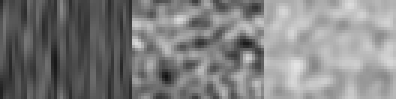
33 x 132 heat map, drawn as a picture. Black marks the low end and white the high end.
It is made of 1 by 3 panels. Panel 1,1: low, streaked downward. Panel 1,2: middling, blotchy, strong in contrast. Panel 1,3: high, blotchy.
